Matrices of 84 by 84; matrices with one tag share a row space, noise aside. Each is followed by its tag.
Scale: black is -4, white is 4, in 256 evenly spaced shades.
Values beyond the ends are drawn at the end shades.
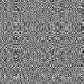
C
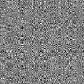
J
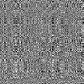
C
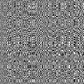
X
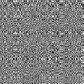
C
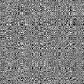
J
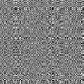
C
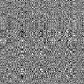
J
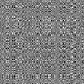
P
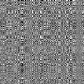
J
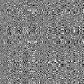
X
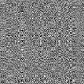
J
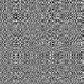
C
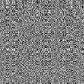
P
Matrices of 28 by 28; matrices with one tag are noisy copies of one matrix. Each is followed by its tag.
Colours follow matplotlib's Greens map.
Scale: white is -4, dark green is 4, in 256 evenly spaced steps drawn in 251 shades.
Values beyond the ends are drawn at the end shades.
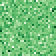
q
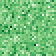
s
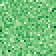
q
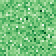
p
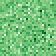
p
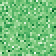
q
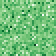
s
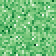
s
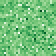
p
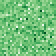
p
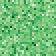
s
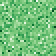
q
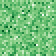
s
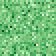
s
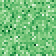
s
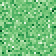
q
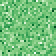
q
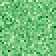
q
